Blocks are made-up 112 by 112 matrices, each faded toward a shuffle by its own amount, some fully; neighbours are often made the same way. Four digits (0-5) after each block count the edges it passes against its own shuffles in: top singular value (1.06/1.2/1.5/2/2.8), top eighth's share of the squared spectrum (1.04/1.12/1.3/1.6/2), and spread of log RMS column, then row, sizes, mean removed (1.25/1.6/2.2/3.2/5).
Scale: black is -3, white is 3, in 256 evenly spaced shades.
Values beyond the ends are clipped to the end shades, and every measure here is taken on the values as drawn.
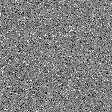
0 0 0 0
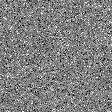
0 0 0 0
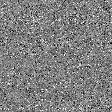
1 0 0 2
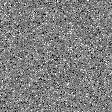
0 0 0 0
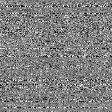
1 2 0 4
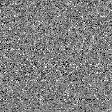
1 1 0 3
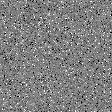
0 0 1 0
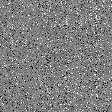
1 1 1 0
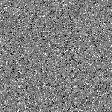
3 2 0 0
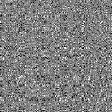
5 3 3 2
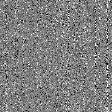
2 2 3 0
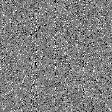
1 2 2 0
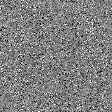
0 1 2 0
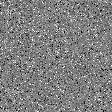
0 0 0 0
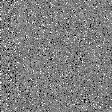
1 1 2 0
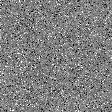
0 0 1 0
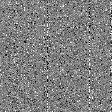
2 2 3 0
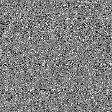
1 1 0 3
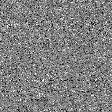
0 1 0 2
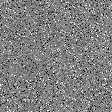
3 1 0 0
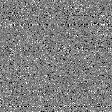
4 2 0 2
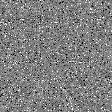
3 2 0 1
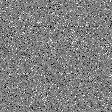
2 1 0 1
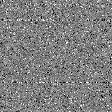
3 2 0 2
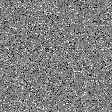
2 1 0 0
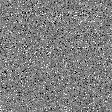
2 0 0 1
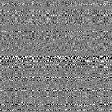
5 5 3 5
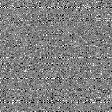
4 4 1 4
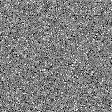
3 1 0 0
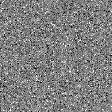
3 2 1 1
